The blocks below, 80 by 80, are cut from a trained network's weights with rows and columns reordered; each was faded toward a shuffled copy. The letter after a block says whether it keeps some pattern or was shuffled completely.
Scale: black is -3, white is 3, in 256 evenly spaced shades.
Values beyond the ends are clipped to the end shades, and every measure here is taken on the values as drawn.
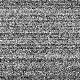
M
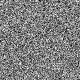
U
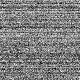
M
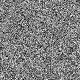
U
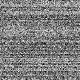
M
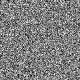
M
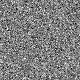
U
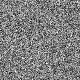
U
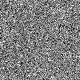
U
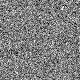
U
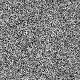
U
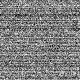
M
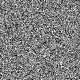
U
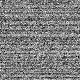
M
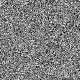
U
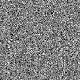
M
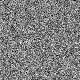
U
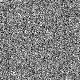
M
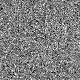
U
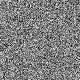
U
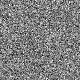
U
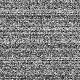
M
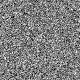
U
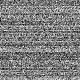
M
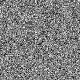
M
